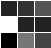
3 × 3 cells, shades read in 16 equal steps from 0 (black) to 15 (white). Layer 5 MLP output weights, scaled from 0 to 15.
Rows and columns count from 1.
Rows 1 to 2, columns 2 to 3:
3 5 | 2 2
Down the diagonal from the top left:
2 2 4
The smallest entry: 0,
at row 3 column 1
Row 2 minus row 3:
15 -5 -2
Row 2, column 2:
2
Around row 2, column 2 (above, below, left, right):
3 7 15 2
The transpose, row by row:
2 15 0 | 3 2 7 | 5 2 4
